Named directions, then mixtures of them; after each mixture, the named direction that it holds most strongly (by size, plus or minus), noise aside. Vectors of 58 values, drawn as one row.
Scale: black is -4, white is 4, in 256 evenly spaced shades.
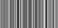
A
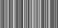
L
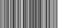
L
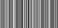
L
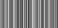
L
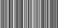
L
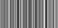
A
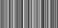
L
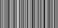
A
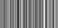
A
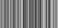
L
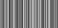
L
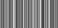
L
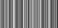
L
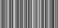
L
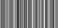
A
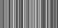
L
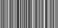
A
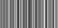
A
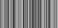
L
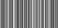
L
